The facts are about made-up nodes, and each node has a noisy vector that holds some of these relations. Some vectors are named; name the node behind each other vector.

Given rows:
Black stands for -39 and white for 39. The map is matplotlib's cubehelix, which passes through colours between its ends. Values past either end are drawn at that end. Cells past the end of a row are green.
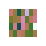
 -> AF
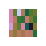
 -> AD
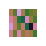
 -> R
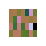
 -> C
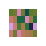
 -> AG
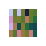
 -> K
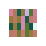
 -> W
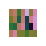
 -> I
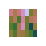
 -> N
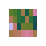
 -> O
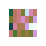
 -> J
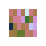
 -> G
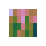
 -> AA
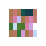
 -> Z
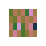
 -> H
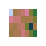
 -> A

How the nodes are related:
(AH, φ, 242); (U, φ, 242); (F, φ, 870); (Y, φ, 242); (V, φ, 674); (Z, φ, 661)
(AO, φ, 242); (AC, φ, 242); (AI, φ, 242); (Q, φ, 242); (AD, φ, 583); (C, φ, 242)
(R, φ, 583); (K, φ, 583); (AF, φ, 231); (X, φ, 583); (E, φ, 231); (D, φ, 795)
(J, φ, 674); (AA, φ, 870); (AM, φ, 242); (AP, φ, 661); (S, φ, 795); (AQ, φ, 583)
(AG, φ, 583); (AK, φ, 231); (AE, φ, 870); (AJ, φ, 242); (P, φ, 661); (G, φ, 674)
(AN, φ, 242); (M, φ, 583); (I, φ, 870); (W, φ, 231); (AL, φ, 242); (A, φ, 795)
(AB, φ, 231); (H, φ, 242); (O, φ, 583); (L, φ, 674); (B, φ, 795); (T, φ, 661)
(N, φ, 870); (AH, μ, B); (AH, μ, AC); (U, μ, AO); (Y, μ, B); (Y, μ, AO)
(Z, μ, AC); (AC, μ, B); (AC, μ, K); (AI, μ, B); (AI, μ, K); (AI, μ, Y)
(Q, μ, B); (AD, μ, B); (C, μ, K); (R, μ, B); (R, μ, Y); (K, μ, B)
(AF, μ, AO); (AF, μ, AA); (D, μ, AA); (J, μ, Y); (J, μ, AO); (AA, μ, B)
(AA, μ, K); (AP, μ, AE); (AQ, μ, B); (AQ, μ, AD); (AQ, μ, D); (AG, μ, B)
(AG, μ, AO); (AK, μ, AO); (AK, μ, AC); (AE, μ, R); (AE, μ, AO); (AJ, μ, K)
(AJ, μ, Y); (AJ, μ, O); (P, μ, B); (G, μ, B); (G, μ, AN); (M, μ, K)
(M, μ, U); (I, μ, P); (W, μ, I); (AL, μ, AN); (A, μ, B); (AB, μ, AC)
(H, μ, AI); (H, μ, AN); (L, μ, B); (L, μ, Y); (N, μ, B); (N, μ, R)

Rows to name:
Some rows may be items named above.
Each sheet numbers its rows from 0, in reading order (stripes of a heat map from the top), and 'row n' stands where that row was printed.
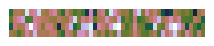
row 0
V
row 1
A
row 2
T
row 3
J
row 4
F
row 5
Z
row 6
M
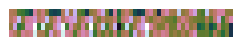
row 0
AP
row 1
Z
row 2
P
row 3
AC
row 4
Z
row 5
S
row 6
B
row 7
AA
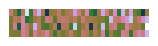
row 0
E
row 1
D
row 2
Q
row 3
Y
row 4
P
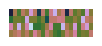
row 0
AO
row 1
AE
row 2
U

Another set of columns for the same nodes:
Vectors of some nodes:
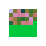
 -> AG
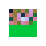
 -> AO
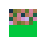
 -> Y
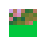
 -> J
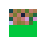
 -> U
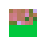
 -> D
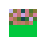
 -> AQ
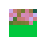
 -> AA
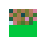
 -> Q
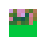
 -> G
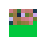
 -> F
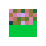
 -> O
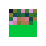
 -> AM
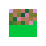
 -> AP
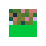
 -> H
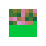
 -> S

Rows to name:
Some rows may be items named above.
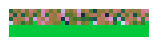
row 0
AI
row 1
W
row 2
V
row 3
U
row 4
Q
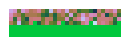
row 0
Z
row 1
T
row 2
AE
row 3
AC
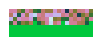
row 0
I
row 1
B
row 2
AC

